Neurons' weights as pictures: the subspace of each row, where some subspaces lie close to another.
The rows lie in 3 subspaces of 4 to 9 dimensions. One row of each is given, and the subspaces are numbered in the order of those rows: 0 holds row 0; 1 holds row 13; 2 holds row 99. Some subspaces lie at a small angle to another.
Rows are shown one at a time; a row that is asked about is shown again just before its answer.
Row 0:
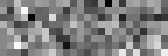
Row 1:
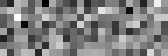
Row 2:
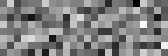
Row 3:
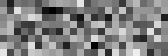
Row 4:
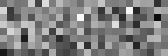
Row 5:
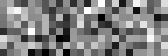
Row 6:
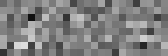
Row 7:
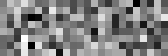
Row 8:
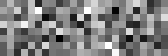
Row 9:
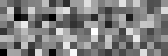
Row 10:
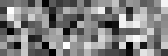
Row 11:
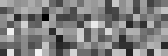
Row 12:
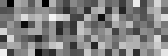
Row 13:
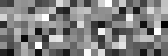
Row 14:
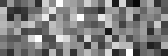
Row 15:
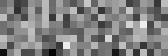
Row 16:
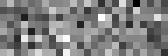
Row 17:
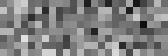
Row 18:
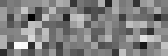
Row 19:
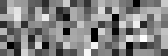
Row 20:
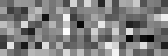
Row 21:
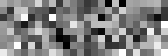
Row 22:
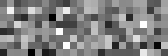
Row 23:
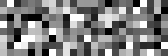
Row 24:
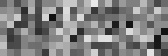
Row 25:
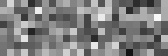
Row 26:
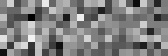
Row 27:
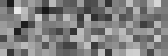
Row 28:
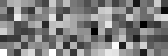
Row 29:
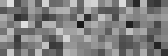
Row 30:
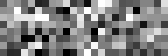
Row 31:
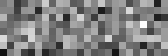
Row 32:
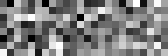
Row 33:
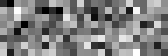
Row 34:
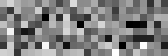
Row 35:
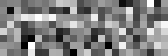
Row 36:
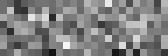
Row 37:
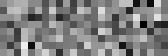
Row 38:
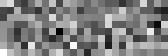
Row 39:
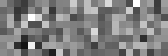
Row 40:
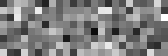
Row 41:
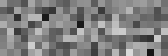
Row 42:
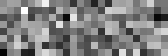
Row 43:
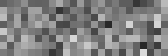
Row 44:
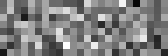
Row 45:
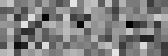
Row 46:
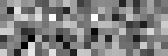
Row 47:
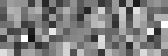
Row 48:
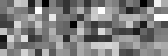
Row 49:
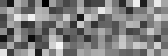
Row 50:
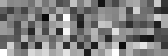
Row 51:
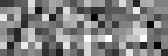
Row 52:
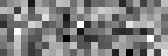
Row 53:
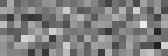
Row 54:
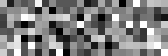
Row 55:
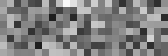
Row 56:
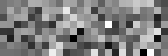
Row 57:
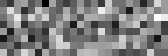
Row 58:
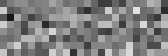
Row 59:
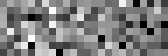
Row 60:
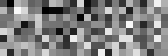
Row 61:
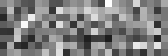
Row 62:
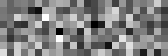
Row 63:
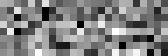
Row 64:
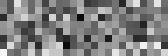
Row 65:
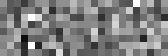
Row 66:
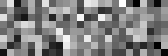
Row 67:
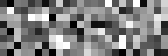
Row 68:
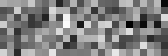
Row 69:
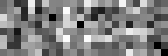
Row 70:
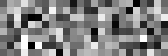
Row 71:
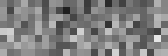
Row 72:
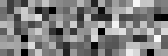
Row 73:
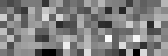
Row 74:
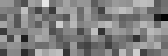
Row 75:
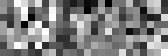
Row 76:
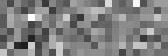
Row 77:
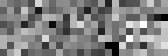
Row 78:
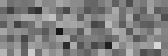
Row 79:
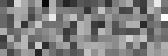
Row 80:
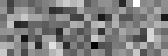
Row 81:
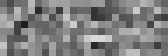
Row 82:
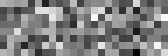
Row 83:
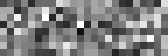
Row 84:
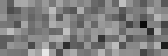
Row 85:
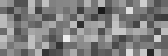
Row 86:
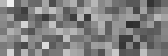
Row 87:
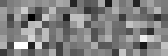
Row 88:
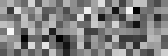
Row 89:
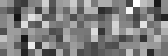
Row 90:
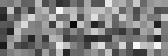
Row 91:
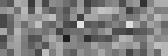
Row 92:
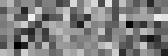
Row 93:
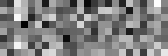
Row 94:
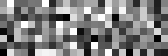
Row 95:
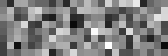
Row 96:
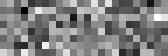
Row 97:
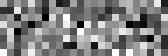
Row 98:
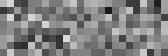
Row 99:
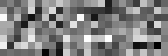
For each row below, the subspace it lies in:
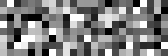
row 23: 1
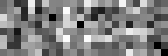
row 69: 2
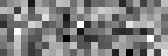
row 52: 2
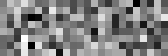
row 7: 0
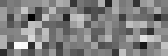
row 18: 0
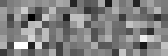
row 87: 0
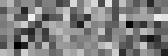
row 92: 0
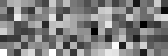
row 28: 1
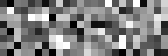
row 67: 1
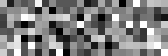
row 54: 1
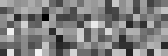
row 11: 1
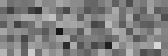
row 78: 1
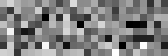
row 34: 0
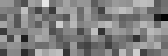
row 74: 2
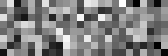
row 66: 0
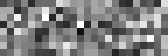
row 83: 2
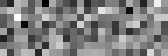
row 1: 0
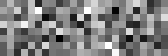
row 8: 1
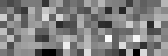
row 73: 2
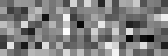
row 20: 1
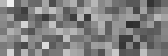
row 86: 2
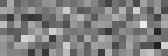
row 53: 1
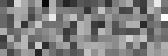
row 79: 2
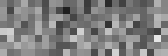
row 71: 2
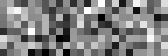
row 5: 1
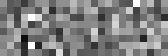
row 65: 0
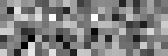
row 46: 1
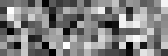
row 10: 1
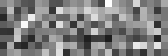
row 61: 2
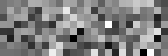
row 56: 2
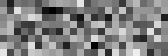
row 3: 2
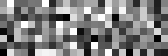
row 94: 2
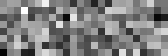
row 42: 2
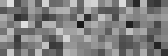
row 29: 0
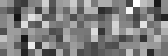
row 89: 0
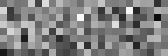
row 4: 1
